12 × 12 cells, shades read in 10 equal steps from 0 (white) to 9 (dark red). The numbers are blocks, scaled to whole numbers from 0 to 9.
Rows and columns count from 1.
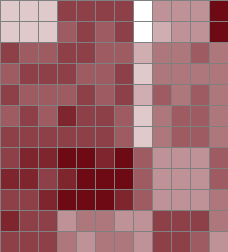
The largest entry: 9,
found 11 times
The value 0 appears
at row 1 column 8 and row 2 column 8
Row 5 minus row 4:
1 -1 -1 -1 1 0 0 1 1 0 1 0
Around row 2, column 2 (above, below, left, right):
2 6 2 2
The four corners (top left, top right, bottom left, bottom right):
2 9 7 4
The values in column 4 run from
4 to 9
